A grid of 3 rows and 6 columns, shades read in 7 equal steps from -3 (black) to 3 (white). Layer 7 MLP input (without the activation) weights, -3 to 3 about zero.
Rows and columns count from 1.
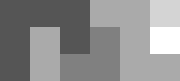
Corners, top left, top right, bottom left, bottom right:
-1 2 -1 1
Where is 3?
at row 2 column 6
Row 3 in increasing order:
-1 0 0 1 1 1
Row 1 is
-1 -1 -1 1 1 2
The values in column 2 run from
-1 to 1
